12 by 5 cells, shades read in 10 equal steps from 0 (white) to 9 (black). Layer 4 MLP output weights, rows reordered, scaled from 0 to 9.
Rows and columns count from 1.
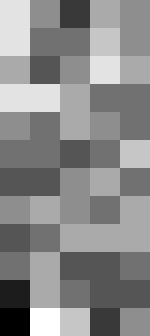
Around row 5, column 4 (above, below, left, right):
5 5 3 5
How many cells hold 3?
13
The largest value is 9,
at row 12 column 1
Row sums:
19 17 17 15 21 23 24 19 20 25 28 22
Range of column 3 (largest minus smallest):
5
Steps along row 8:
down up up down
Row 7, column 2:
6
